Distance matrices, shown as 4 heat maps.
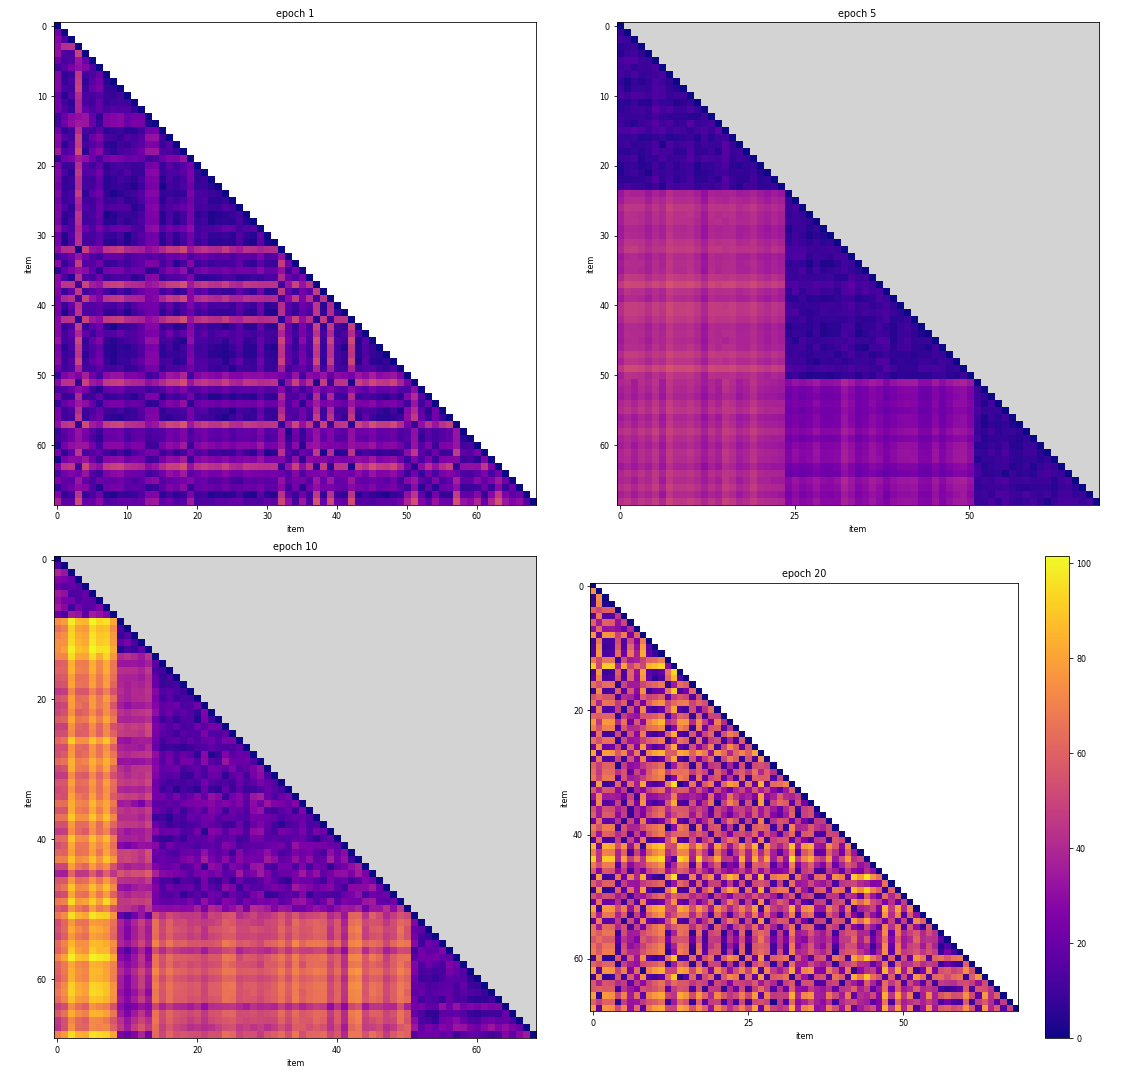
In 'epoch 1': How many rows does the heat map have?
69
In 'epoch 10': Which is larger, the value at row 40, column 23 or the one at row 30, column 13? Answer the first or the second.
the second
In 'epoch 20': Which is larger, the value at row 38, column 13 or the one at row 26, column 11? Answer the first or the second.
the first
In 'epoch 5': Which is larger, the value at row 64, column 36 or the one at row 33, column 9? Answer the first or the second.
the second
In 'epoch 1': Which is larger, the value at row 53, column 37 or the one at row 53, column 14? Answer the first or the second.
the first
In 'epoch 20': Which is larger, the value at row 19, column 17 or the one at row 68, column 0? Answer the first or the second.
the second
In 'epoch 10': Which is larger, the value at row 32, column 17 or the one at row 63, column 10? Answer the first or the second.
the second
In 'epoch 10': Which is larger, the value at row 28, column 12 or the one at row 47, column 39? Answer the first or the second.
the first
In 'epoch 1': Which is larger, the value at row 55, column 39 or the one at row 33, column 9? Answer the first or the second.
the first
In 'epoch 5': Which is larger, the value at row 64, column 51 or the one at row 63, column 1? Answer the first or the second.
the second
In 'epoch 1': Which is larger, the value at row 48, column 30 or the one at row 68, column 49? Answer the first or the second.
the second
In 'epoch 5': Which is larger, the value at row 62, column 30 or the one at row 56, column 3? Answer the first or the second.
the second
